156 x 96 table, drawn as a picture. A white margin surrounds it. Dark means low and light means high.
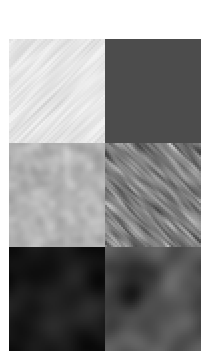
It is made of 3 by 2 panels. Panel 1,1: very high, slanting up to the right, faint in contrast. Panel 1,2: low, flat. Panel 2,1: high, blotchy, faint in contrast. Panel 2,2: middling, slanting down to the right. Panel 3,1: very low, smooth, faint in contrast. Panel 3,2: low, smooth.
